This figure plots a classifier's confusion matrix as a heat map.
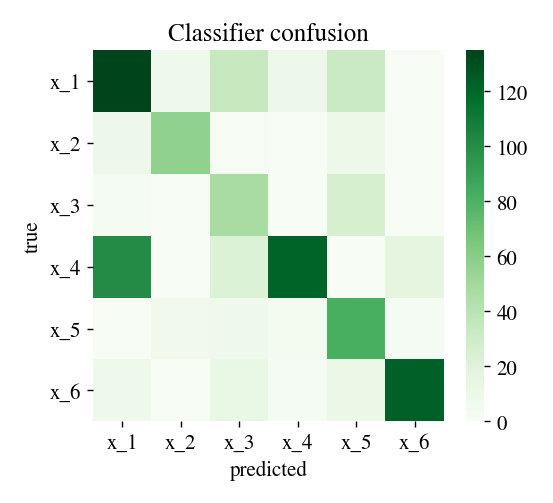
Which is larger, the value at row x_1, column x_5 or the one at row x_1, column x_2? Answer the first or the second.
the first
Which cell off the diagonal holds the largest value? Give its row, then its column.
x_4, x_1
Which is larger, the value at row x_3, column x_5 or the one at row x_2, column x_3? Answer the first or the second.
the first
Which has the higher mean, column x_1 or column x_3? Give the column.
x_1
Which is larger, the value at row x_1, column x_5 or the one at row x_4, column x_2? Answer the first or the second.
the first
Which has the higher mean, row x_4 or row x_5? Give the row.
x_4
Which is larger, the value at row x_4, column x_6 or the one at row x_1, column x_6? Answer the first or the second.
the first
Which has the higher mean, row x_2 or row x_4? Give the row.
x_4
